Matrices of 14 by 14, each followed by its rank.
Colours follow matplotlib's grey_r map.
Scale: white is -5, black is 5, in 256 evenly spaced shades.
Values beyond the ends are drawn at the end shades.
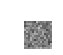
full rank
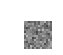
full rank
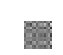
one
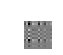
one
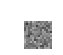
full rank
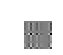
one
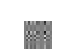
one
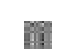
one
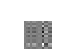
one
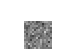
full rank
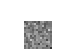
full rank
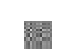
one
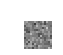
full rank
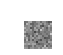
full rank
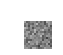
full rank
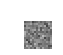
full rank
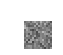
full rank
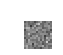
full rank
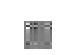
one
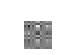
one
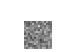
full rank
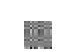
one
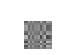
one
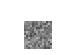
full rank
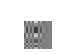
one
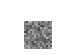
full rank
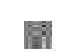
one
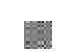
one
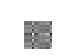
one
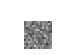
full rank
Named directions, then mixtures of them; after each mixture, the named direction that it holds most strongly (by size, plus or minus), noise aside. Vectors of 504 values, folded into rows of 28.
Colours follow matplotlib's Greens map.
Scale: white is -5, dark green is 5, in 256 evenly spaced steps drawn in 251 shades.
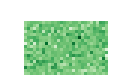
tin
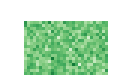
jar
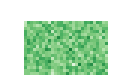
jar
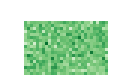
tin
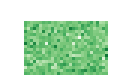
tin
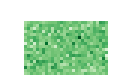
tin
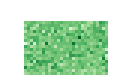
tin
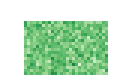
jar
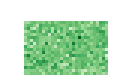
tin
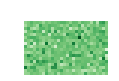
tin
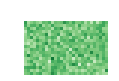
jar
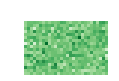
tin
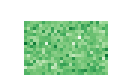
tin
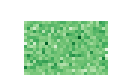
tin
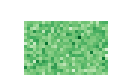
tin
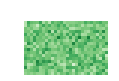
jar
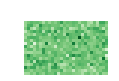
tin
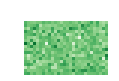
tin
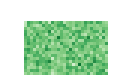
jar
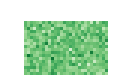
jar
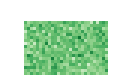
tin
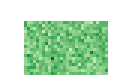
jar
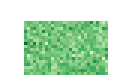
tin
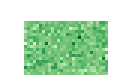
tin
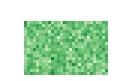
jar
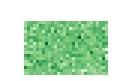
tin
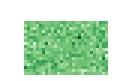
tin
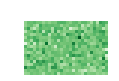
tin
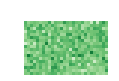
tin
